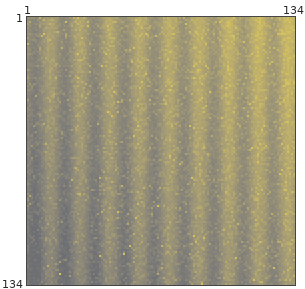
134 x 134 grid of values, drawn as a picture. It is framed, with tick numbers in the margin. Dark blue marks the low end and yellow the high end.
The bottom left is the ninth with the lowest average. Stripes running up and down repeat 9 times from left to right. The values follow a bell shape. There is an overall slope up to the top right.
